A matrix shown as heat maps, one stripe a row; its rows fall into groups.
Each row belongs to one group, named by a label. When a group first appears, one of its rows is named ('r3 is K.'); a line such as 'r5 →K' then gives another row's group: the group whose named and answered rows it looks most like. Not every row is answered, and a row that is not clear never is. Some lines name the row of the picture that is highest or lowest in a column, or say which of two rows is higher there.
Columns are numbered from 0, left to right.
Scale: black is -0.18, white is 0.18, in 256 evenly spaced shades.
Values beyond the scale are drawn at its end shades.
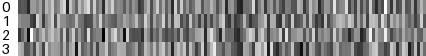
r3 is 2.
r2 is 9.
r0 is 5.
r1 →2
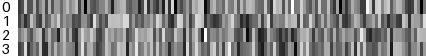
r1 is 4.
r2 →5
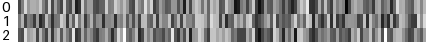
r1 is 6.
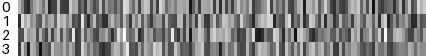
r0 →6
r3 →4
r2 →9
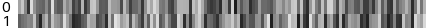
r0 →4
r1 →4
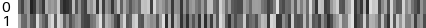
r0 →2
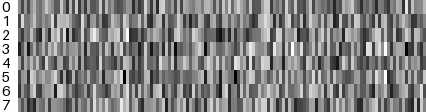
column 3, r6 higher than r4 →No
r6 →4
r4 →6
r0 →6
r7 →2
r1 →4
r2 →4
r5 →9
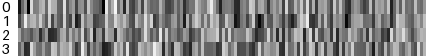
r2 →6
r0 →9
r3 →4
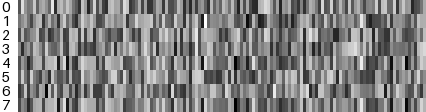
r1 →5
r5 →4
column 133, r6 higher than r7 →No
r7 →5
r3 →6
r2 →6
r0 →4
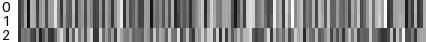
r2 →6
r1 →9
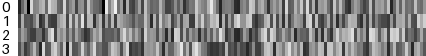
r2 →2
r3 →4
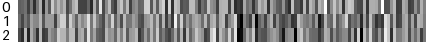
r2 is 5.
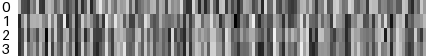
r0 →2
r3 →9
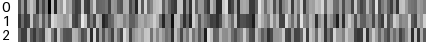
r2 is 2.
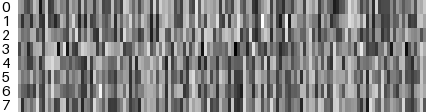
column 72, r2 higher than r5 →Yes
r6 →2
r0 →6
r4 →2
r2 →6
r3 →5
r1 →6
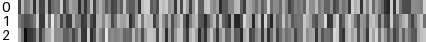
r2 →2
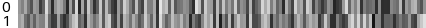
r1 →6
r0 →6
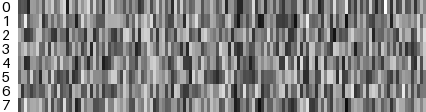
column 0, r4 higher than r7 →Yes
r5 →4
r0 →5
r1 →5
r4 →4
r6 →2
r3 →2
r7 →9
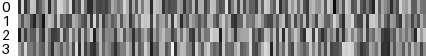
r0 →4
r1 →2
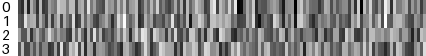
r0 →5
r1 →9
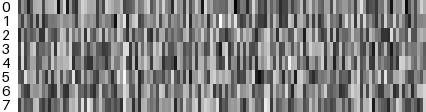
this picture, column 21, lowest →6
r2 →6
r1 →5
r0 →5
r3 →4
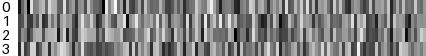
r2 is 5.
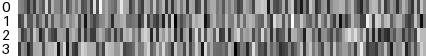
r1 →9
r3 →5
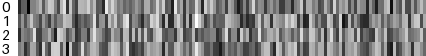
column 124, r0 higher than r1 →No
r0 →5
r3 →4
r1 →4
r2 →4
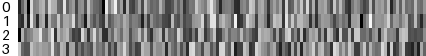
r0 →9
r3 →2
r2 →4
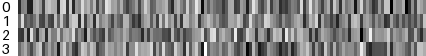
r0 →5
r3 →5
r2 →9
